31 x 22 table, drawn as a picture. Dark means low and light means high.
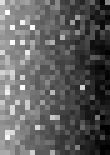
Average level on the scale: 40%. Grain: fine. Slope: up to the left.
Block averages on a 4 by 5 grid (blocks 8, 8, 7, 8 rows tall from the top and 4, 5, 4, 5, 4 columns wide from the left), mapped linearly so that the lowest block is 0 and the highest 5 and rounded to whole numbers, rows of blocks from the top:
54321 | 54210 | 54310 | 53210
